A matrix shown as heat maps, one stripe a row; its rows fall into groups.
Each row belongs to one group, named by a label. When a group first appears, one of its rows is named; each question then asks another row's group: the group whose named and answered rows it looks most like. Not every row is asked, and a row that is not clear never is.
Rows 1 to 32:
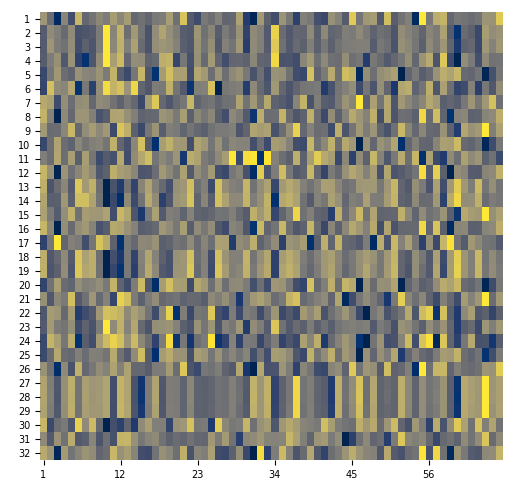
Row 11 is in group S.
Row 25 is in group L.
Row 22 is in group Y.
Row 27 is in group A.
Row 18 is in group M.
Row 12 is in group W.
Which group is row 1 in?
W
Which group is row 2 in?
Y
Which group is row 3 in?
Y
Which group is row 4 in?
Y
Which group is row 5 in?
L
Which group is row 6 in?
Y
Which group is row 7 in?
A
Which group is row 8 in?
W
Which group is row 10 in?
L
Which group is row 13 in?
M
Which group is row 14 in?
M
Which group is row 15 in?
A
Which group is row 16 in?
W
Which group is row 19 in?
M
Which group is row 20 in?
L
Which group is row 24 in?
Y
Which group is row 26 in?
W
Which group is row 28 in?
A
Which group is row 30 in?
M
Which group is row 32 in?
W
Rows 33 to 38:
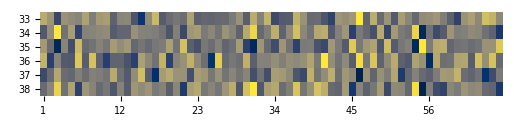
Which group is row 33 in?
A
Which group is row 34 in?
S
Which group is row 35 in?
W
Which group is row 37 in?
L
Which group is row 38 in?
S
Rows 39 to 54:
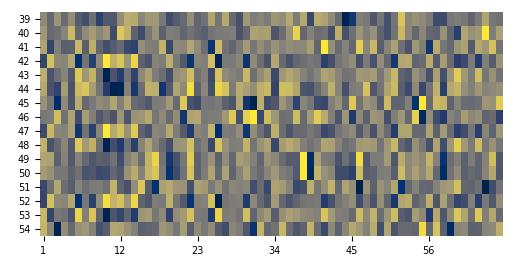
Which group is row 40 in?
A
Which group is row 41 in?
M
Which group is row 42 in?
Y
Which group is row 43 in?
M
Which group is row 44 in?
M
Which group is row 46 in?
S
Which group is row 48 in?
M
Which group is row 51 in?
L
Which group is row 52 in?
Y
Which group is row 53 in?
M
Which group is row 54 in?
W
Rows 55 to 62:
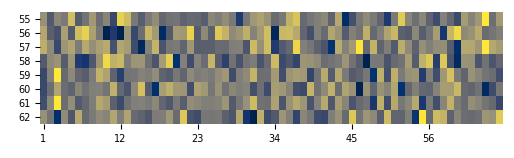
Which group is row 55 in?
A
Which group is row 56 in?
M
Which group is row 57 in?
A
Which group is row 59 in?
S
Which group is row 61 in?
S
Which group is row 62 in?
W
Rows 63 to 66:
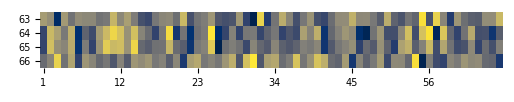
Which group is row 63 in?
W
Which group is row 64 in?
Y
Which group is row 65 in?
Y
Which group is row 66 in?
S
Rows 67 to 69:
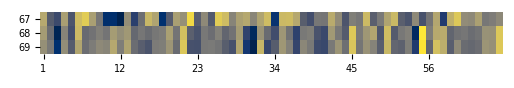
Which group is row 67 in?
M
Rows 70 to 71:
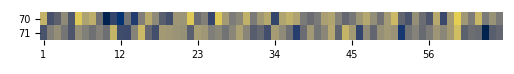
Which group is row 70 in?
M
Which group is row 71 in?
L
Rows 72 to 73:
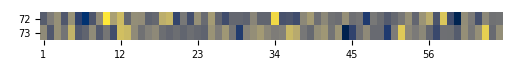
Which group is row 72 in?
Y
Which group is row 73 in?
A
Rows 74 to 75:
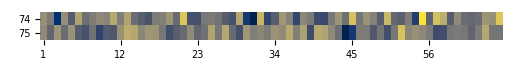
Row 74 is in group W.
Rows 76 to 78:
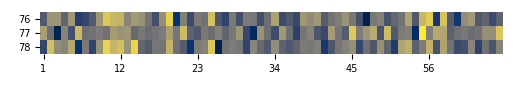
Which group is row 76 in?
Y
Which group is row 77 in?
W
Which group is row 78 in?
Y
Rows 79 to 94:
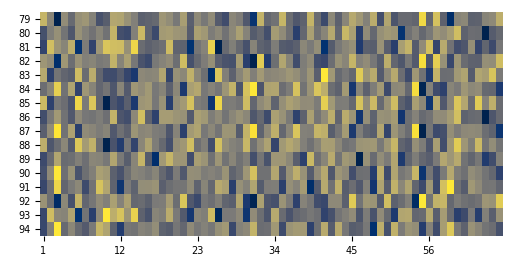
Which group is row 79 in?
W
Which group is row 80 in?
L
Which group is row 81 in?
Y
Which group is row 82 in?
W
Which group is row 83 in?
M
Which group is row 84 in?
S
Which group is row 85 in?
M
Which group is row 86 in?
L
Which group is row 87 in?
S
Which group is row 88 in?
M
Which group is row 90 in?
S
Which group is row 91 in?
S
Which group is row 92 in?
W
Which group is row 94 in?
S
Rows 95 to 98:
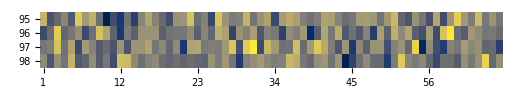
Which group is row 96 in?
S
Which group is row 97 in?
S
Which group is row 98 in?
A
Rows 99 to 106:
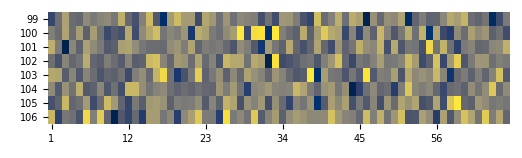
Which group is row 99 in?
L
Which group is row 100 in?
S
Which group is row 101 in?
W
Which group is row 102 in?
S
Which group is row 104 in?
A
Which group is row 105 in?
S
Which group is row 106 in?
M
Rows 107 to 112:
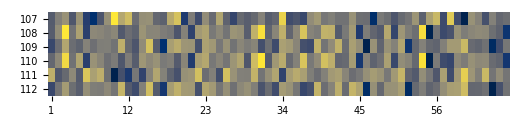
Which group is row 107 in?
Y
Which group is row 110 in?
S
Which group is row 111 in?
M
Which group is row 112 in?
L
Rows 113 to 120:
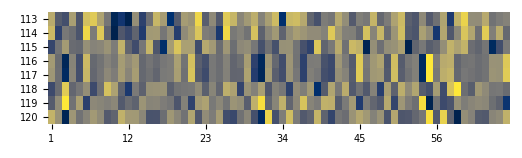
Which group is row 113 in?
M
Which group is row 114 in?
M
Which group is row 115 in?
L
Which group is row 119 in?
S
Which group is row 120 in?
W
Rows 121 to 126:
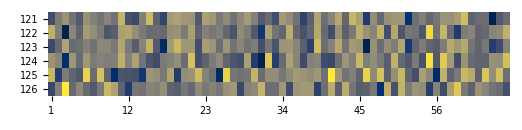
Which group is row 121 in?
L
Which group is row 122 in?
W
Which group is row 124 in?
W
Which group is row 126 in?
S
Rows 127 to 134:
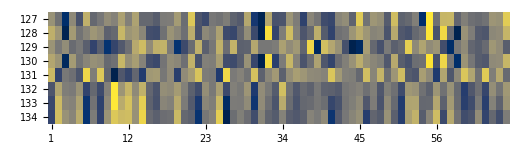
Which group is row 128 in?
W
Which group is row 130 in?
W
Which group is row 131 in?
M
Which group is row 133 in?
Y
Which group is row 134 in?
Y
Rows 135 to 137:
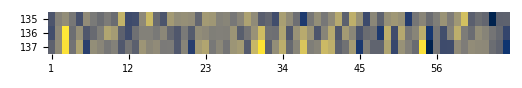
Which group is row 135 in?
L
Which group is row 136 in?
S
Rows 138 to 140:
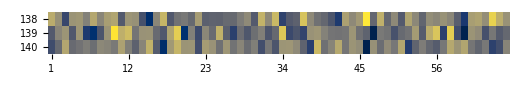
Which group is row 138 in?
A
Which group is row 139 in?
Y
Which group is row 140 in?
L
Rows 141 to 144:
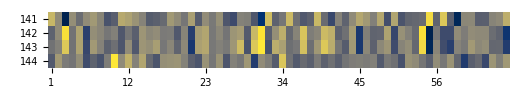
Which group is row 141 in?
W
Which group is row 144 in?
Y
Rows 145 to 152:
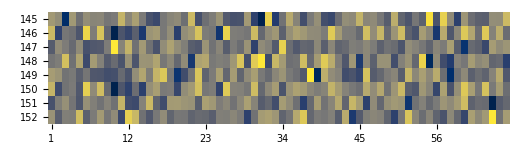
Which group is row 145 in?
W
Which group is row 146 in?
M
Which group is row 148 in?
S
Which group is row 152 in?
A
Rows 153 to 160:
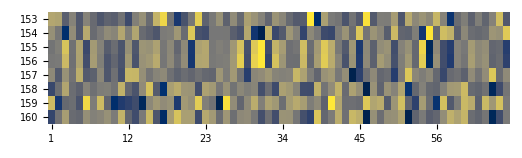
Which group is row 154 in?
W
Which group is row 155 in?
S
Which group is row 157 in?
A
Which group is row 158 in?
L
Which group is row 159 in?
M
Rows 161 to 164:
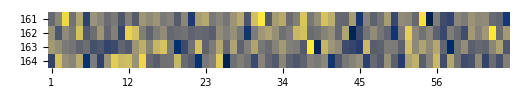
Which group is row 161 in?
S
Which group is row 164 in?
Y
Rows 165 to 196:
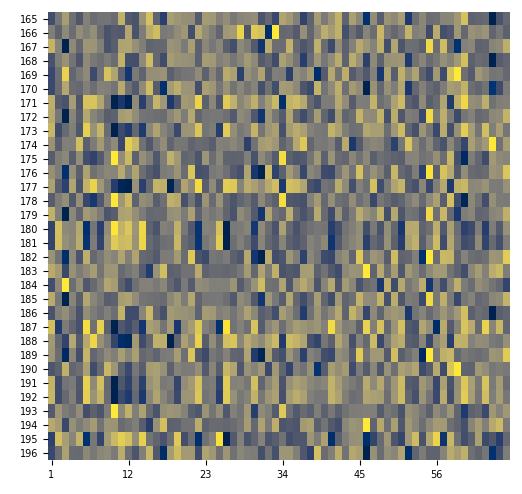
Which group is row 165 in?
L
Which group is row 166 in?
S
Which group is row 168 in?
L
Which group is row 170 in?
L
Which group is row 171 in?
M
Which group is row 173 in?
M
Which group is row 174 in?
A
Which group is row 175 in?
Y
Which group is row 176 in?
W
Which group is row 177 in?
M
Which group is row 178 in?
Y
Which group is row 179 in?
W
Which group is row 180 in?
Y
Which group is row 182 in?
W
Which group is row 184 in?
S
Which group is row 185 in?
W
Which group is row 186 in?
L
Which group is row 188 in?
M
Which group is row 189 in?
W
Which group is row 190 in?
S
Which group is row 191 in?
M
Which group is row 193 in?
Y
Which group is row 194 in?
A
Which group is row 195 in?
Y
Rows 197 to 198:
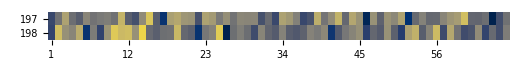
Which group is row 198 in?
Y
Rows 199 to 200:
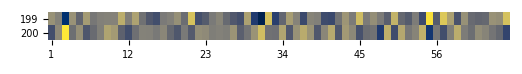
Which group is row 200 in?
S
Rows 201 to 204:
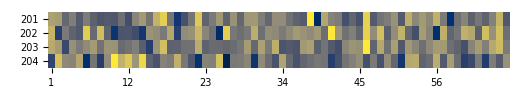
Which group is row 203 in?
A
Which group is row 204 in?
Y
